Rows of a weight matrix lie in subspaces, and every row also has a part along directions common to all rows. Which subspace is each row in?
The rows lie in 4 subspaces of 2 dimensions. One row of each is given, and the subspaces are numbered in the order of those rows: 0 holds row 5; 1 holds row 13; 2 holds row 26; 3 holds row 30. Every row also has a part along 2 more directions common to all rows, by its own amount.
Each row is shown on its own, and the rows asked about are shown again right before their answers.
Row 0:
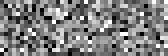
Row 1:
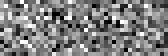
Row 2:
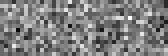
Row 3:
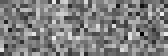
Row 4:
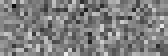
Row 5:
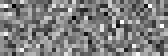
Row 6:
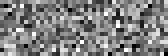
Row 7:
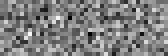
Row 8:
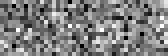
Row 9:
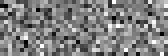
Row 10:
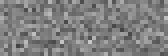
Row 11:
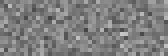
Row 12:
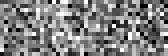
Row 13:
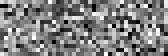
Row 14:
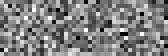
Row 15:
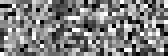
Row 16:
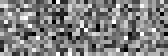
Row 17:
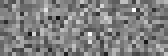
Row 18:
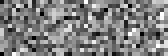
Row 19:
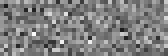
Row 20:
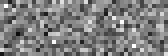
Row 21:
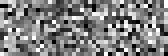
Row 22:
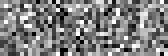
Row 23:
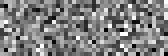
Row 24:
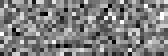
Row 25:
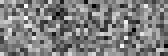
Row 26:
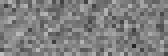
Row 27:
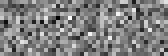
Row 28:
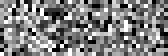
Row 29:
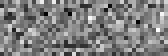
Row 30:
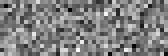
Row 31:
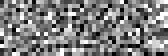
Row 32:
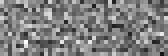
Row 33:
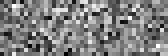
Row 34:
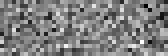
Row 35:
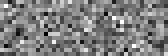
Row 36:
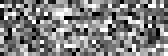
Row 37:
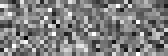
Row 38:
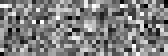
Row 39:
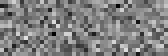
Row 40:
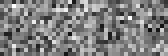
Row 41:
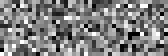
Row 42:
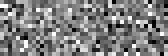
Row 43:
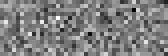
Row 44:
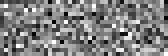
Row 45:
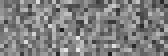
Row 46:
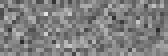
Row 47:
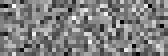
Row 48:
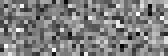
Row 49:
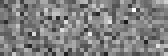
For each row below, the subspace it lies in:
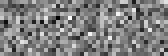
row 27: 0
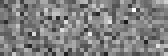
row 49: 0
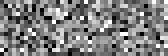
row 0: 1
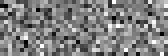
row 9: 1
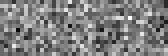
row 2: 0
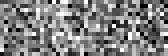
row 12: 3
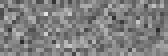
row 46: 2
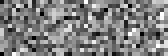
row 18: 2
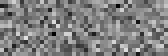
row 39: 3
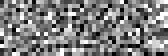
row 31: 2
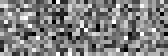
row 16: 3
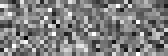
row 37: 3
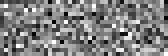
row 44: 1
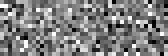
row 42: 1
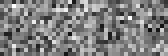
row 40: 0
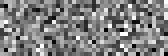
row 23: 1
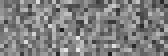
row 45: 3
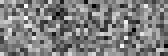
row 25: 3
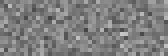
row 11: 1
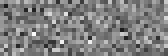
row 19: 1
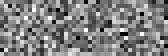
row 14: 1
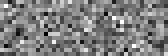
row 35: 2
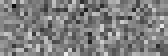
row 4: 0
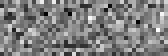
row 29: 2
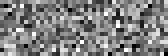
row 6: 3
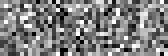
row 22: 3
